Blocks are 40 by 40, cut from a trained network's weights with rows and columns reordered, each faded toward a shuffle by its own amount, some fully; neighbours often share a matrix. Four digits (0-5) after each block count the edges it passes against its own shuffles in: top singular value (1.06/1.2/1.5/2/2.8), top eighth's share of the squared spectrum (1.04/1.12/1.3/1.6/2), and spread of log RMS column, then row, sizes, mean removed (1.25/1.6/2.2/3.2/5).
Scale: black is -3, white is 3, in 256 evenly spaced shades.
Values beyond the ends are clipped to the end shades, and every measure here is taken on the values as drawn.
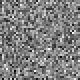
2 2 0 0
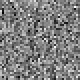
2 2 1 0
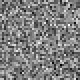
0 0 0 0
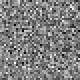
0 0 0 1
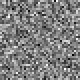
0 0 0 0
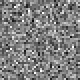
0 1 0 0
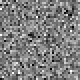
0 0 0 0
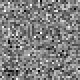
2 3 1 1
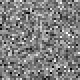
0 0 0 0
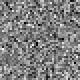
1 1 0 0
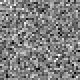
0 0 0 0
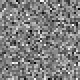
2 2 1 0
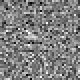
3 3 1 1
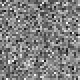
0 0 0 0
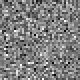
2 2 1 0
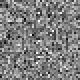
3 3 1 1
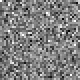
1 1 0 0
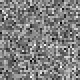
0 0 0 0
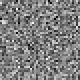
3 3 1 1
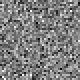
1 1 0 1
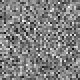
3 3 0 1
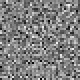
3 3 1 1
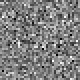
1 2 0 0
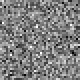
0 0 0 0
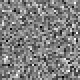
2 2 0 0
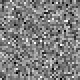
0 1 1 0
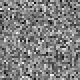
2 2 0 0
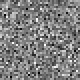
0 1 0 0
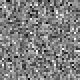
2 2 0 0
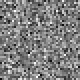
0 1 0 0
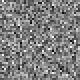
2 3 1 0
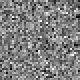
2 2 0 0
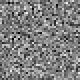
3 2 0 0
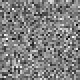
2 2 0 0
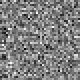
3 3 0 0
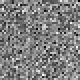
3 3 0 1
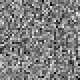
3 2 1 0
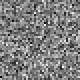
1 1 0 0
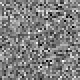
1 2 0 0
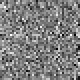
2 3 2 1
